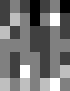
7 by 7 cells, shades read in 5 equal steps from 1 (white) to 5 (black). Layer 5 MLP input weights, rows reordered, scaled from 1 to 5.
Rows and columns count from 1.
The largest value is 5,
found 3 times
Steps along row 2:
down up up down down up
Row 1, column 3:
4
